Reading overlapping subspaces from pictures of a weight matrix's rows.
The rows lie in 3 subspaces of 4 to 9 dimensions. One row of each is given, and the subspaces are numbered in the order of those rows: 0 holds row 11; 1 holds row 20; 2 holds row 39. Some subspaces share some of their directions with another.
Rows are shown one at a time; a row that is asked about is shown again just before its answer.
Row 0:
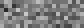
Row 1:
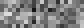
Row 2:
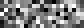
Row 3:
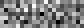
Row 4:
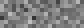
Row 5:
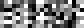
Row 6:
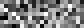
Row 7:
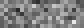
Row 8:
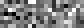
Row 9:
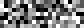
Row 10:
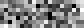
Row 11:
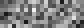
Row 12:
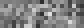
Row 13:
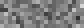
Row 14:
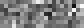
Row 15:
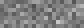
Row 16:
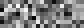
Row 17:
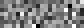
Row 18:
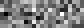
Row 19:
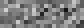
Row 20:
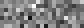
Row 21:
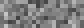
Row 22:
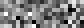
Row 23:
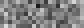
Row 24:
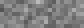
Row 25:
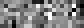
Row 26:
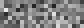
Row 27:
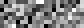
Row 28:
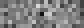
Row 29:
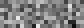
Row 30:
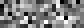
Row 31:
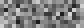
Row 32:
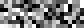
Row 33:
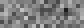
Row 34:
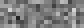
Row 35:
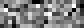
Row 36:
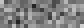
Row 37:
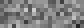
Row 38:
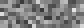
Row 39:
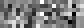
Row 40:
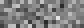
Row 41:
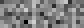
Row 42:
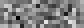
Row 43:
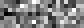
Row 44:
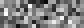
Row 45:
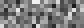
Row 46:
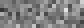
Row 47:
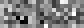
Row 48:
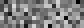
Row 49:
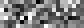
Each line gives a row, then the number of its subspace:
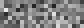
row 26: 1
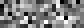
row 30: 1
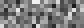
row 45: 0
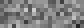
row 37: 0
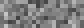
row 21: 2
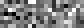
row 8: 1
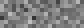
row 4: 1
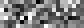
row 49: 1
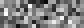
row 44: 1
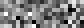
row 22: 0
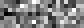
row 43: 0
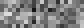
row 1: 0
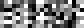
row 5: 1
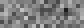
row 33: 0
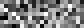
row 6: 1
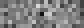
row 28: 2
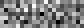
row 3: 1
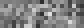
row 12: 2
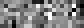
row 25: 2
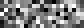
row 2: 0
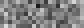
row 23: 2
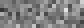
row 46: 0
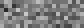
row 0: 1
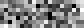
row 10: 2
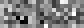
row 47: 1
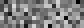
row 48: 1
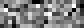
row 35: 2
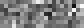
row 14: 2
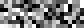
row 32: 0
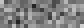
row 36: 1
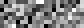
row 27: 1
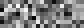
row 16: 0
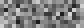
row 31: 0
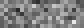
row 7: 0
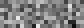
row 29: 0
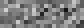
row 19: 0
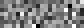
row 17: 0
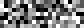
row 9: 1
